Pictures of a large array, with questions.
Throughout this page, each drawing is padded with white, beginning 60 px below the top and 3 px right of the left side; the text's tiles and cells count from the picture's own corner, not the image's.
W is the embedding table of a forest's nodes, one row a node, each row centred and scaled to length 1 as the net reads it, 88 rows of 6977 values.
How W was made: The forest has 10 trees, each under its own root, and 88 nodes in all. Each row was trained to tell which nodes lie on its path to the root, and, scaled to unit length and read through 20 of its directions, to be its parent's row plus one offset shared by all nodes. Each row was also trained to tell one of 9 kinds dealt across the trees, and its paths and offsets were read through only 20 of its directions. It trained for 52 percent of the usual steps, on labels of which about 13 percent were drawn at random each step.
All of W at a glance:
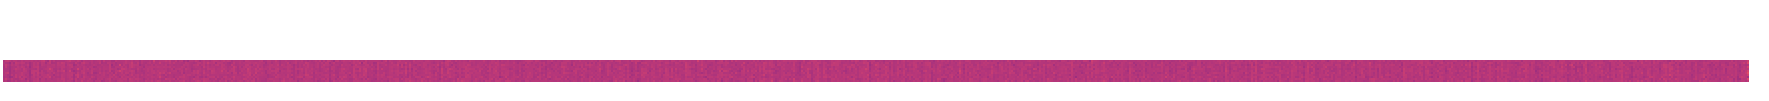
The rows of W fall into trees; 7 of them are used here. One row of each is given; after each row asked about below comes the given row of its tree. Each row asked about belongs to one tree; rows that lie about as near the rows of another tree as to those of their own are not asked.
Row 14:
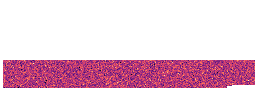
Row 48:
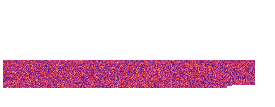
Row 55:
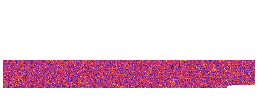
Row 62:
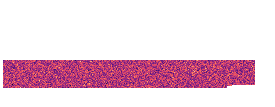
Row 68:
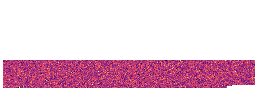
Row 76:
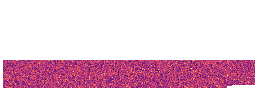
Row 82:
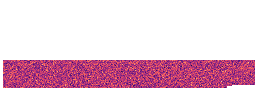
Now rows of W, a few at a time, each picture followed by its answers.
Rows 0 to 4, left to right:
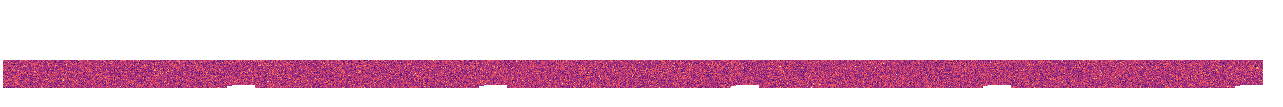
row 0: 14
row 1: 14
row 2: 55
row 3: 48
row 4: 82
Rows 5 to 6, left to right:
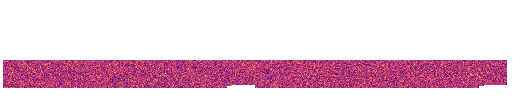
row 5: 82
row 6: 68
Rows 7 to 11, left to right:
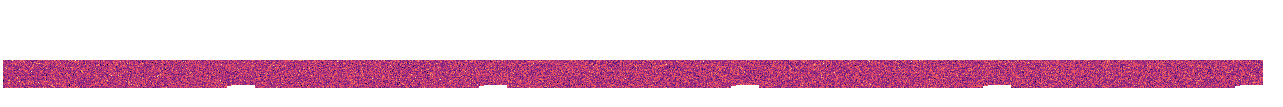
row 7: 48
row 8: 76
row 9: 62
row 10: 55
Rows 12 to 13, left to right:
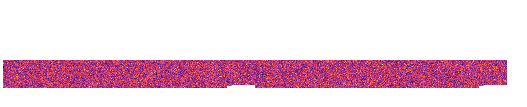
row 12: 48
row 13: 48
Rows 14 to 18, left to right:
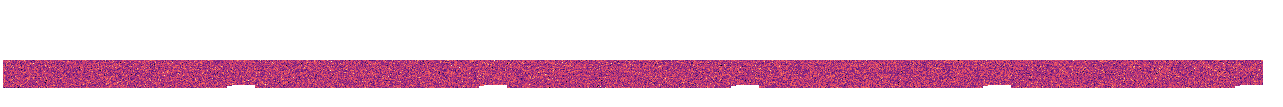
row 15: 55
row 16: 68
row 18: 48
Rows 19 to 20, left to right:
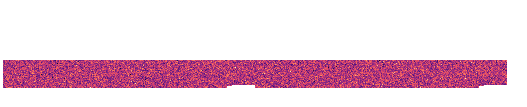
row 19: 76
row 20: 76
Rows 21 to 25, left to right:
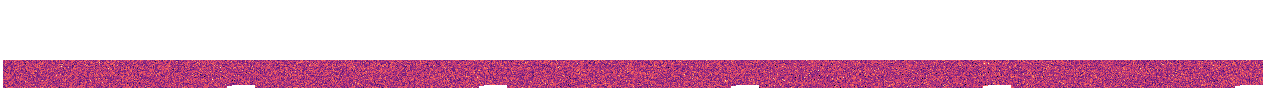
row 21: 76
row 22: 68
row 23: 76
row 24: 55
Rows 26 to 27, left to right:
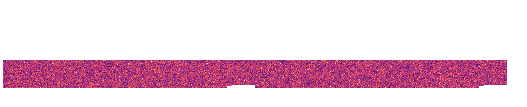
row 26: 48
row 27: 76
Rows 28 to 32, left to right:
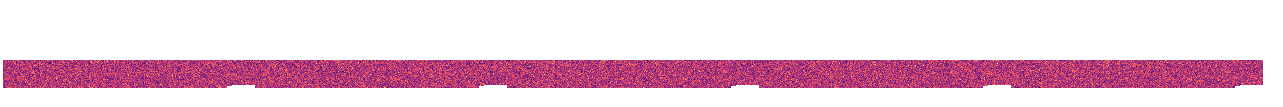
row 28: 76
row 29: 82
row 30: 68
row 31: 55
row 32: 68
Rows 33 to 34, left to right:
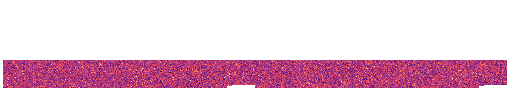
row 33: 62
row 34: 48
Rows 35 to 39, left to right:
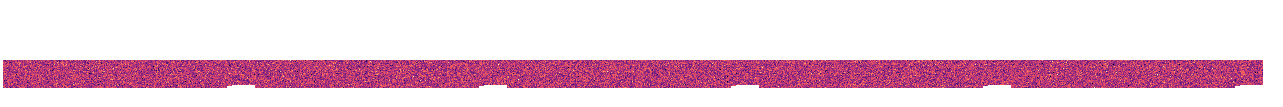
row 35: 68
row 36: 55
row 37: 68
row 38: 48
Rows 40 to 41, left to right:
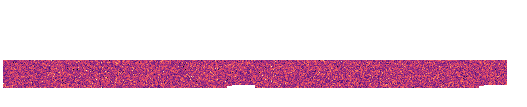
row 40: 48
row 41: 55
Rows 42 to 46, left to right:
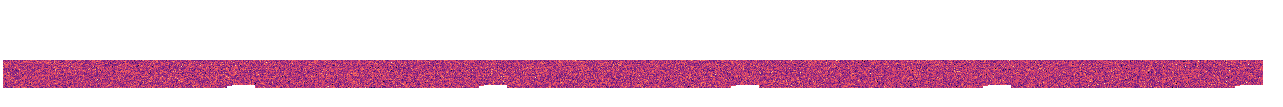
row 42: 68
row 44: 55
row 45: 48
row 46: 68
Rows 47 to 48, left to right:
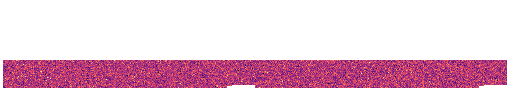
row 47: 76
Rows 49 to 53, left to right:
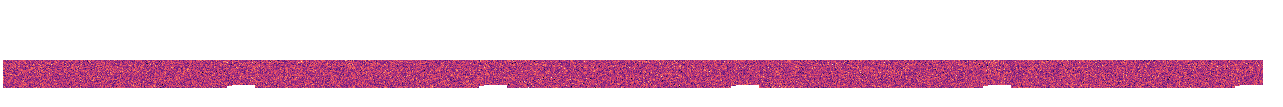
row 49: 68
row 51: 14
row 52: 62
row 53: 48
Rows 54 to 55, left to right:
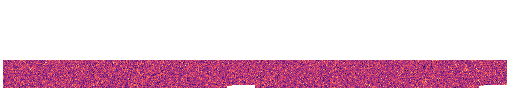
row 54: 48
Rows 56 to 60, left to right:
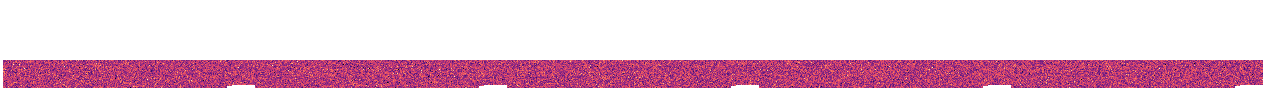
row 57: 76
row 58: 62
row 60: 68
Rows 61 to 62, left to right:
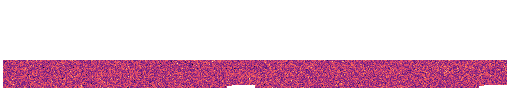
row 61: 76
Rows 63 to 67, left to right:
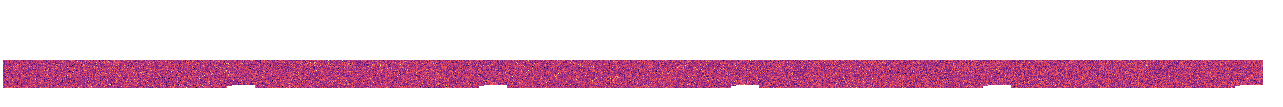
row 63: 76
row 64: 68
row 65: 14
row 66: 48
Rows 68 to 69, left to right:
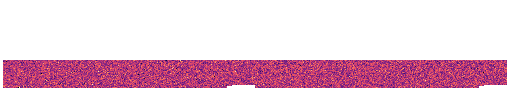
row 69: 68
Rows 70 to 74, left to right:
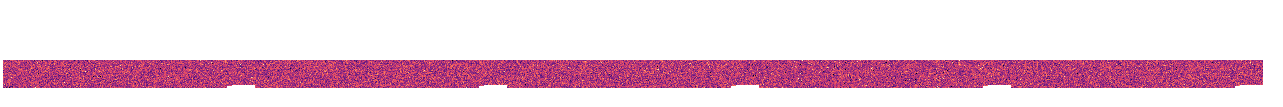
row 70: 68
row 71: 55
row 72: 55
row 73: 55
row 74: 62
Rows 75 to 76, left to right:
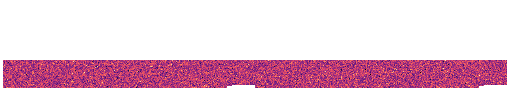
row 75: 76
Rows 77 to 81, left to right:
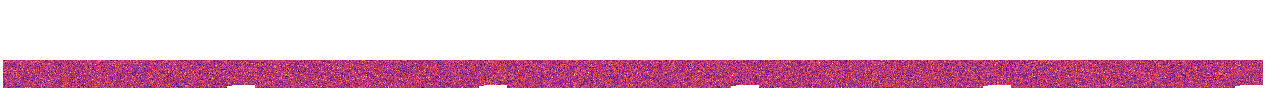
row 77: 82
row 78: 14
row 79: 76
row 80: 55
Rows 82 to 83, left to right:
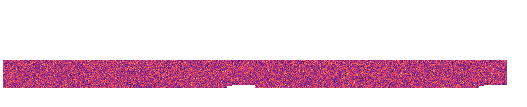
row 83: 76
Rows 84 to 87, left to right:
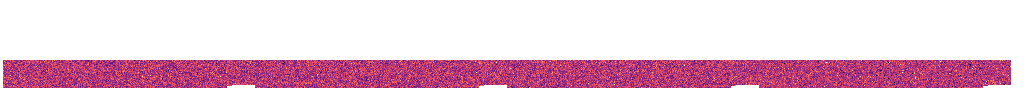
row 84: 62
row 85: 55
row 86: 55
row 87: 14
